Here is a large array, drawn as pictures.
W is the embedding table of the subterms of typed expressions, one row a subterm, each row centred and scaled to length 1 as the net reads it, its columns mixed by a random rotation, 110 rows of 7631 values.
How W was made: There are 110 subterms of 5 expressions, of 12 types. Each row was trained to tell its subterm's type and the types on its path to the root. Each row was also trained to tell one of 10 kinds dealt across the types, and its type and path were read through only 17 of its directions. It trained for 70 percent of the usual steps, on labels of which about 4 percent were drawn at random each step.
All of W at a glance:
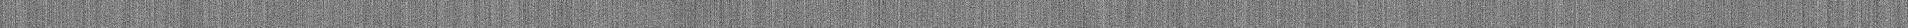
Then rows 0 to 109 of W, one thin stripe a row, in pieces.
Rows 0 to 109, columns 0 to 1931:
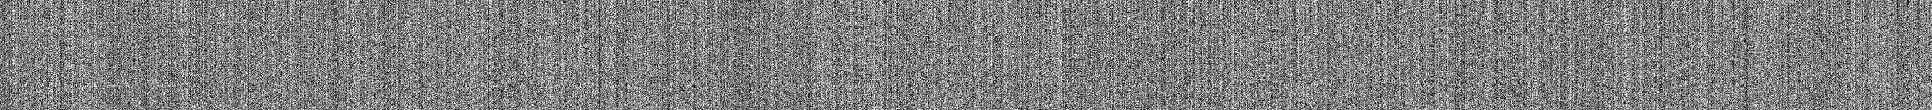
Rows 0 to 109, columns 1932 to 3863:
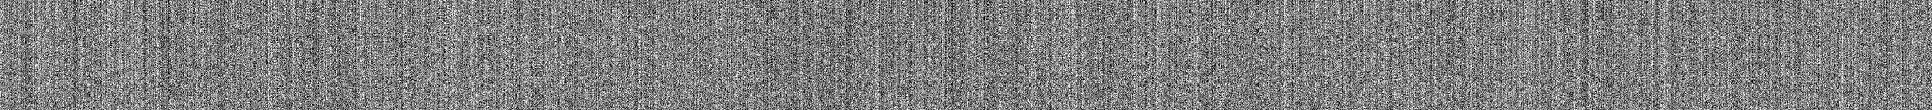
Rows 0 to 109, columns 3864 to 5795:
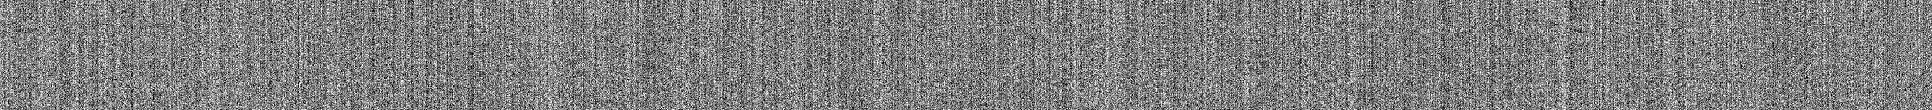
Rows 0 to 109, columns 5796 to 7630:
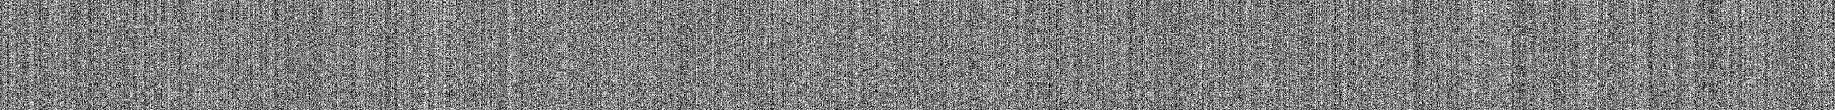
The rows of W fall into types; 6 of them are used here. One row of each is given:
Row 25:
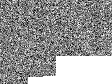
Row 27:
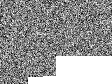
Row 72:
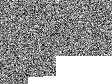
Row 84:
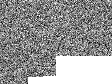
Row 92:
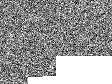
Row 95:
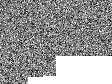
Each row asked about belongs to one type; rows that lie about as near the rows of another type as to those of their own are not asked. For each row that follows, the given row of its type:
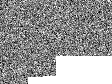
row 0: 84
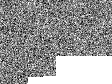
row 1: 95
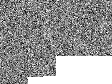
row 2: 95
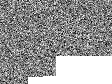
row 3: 25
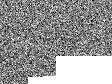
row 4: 84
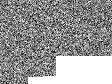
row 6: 25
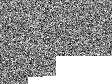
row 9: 84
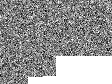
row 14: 72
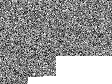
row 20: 95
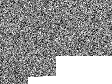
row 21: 27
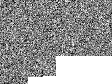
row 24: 27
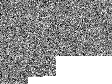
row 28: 72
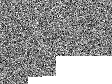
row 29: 84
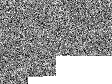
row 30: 84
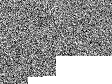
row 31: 84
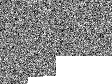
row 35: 95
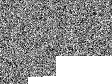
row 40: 27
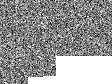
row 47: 72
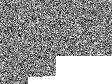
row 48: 25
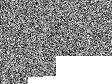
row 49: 72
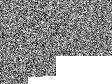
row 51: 72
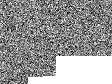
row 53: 25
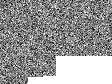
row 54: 95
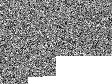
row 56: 84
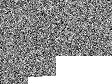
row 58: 27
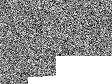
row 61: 25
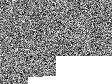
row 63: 25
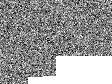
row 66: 25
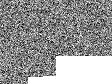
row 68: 25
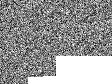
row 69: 27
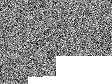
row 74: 72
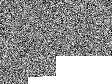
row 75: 27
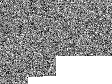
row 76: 92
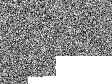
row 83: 84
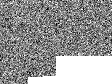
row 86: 84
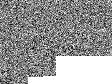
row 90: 25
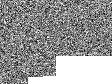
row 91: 84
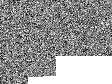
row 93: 27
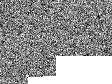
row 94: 92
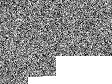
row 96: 27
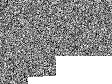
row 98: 92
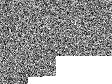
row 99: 25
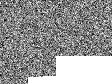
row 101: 27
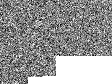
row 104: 72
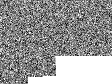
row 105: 72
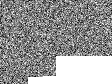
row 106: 27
